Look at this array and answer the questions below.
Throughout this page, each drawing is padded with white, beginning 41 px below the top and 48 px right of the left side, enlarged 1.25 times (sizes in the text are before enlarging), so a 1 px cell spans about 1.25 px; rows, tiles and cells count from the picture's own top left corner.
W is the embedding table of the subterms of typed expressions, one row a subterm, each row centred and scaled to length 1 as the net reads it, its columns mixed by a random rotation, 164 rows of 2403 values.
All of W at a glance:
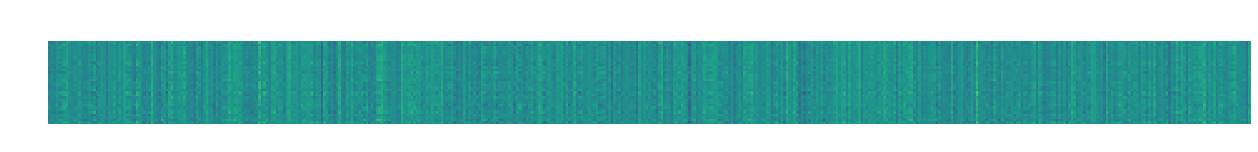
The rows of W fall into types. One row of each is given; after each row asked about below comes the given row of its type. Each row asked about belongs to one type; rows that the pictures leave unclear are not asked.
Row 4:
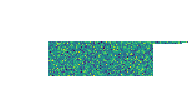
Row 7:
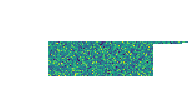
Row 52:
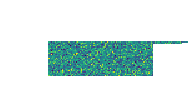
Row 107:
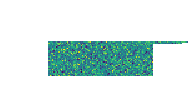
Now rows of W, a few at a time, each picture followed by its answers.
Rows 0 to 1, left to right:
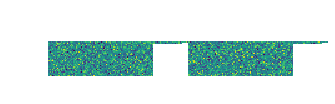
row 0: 4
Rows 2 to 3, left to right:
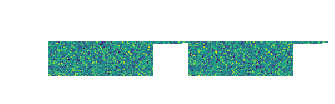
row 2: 7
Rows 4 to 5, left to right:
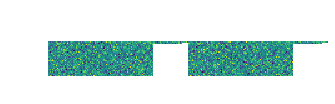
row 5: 107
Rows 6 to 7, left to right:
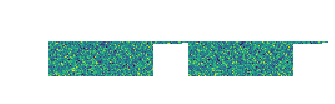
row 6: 7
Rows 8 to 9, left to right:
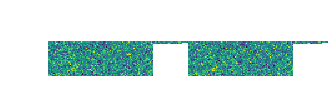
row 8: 7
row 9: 7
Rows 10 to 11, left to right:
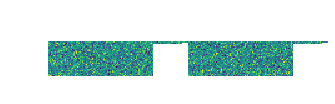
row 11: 52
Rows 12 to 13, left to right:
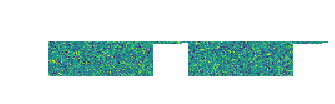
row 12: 4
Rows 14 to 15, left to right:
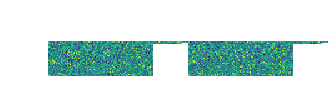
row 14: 107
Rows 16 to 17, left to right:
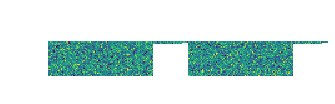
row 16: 107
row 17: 52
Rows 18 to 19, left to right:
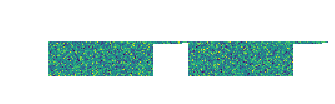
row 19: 107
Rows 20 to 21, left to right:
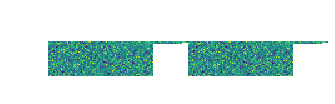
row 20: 107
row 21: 107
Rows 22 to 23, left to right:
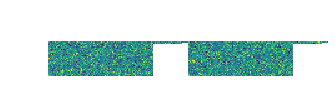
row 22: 52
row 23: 4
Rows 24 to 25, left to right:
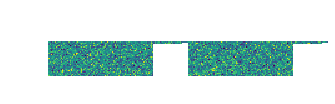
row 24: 52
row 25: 7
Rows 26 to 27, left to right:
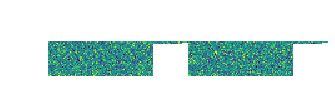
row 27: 52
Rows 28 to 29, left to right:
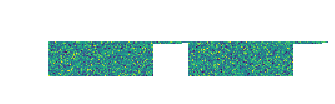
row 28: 52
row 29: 107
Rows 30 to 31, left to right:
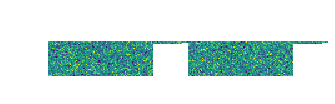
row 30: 107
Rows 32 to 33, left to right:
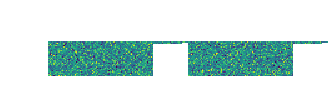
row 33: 52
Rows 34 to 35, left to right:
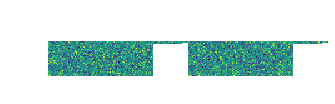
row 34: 52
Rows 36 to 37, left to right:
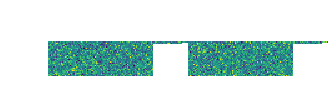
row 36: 7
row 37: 4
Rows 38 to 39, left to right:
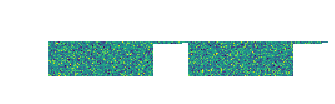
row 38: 7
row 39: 52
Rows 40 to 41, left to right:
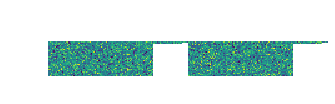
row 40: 107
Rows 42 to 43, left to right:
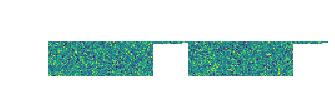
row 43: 7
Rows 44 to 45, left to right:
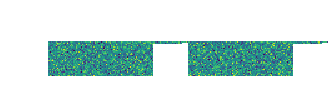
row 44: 4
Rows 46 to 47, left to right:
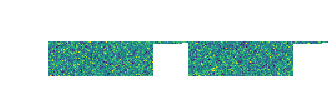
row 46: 107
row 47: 7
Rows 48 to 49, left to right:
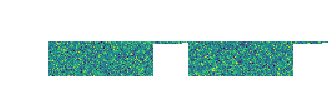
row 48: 4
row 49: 7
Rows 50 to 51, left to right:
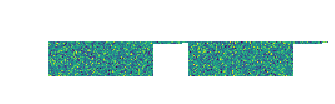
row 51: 4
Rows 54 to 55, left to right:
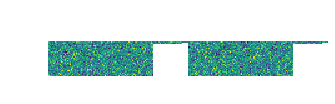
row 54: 52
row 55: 7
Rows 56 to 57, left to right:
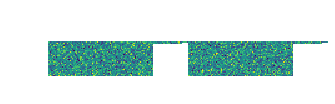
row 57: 52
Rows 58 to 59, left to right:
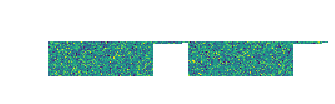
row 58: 7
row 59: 4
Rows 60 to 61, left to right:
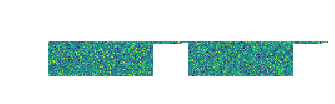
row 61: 4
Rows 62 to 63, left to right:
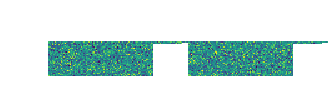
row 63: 52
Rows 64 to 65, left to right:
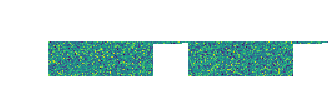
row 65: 52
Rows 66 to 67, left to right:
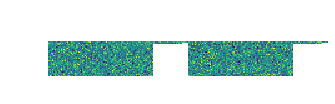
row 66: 107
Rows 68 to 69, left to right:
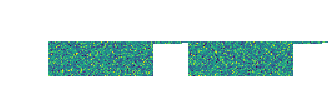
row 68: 52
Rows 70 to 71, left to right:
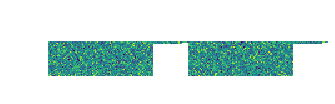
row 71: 7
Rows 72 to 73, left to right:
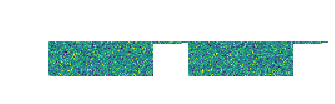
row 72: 52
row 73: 52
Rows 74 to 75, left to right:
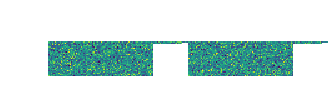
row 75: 52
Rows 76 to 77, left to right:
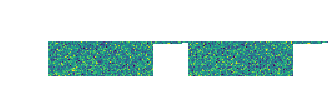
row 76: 7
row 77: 52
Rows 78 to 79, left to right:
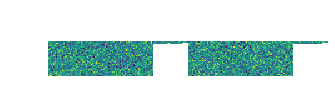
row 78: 52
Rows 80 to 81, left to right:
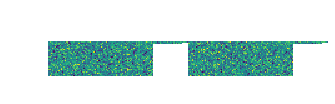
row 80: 107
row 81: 107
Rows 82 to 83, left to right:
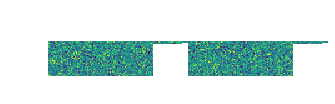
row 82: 52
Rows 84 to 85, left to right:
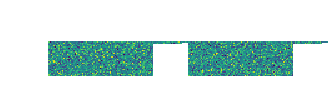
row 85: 52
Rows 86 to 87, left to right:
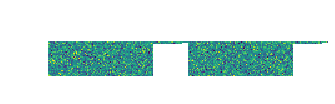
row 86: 52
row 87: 4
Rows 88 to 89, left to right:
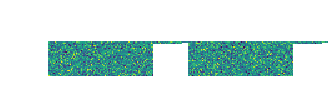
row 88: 52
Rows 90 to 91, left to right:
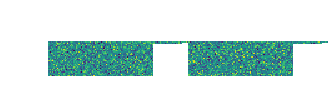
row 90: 4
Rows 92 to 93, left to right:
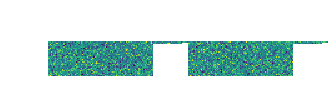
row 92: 52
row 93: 107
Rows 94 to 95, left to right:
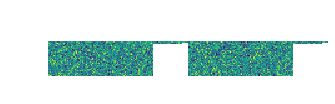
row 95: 7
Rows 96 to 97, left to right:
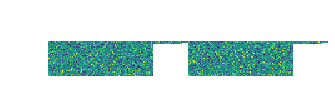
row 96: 52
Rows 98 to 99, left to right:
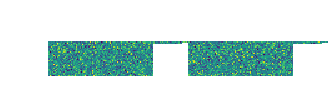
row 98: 4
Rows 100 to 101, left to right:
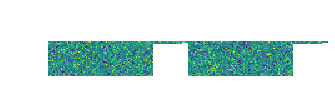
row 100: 107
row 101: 7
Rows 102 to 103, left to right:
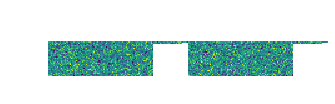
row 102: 107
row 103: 52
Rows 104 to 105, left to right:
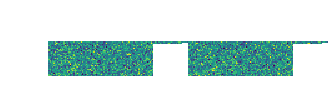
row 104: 7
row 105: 7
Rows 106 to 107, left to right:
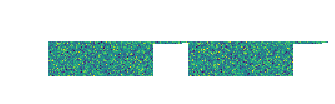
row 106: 4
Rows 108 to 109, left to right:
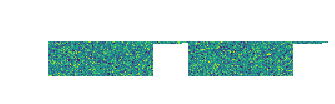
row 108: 107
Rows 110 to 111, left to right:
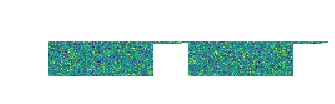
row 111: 52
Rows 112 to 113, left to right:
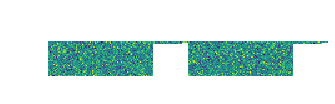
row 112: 4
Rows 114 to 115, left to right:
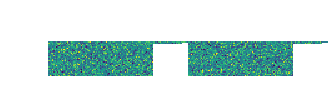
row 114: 107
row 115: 52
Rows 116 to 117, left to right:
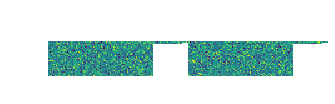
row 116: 4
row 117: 4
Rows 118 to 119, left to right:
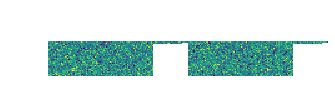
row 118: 7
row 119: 107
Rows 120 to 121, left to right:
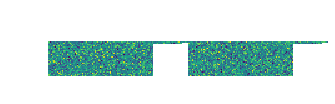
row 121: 107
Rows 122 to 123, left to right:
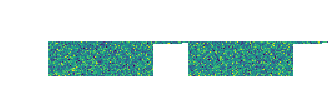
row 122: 7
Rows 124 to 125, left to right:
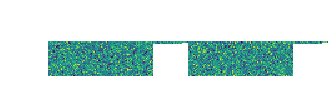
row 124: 107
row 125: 4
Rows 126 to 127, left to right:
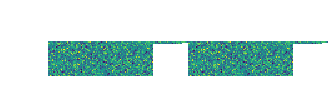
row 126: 107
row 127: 107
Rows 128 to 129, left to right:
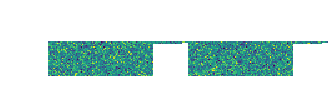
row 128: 7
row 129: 7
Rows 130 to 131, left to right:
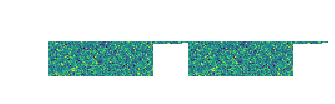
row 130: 7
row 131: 7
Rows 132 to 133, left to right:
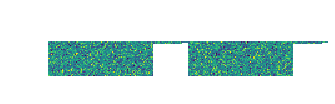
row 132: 52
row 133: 7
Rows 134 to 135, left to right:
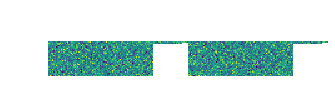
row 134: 107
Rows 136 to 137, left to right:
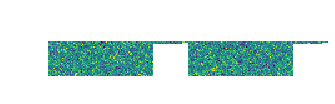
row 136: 7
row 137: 7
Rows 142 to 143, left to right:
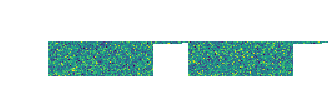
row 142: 7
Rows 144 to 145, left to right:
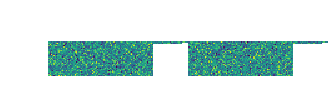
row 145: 7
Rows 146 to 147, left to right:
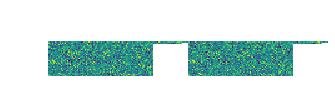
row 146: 107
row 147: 4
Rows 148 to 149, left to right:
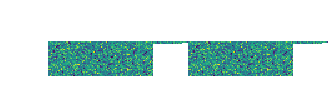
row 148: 107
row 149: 107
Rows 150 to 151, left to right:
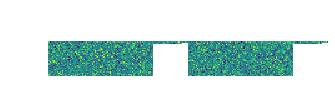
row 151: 4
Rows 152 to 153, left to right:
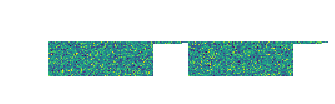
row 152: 52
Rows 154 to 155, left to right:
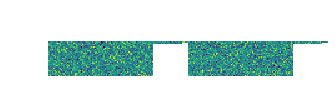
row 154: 7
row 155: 52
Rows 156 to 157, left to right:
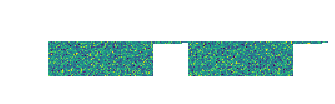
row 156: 52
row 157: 52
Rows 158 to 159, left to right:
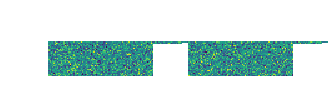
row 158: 7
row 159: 52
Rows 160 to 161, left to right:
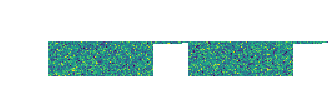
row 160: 7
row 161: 107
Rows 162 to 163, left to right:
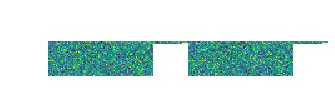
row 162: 4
